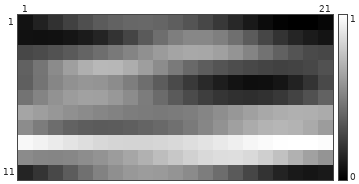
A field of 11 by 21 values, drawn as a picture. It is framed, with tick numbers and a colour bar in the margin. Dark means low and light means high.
The grain runs across in streaks. The top right is the ninth with the lowest average. The middle left is the calmest part.
